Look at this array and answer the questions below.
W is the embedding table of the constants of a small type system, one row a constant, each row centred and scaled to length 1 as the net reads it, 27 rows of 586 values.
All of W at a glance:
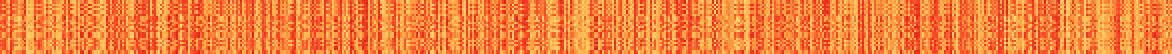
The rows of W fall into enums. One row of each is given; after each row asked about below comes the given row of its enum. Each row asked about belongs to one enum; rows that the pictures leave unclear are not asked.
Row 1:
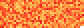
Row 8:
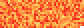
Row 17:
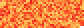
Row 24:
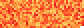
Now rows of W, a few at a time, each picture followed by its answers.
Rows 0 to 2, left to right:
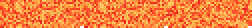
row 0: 1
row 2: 17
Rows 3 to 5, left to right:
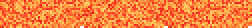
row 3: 1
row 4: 17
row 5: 1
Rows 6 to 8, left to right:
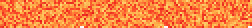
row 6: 1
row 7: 17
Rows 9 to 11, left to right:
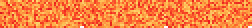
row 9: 8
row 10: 24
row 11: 1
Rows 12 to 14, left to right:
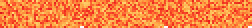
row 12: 8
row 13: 17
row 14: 1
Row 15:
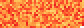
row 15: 24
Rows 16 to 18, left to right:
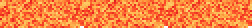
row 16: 17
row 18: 17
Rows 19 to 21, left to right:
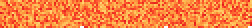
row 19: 8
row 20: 1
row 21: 24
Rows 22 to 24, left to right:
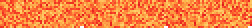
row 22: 1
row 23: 24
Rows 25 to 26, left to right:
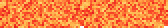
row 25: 17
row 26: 17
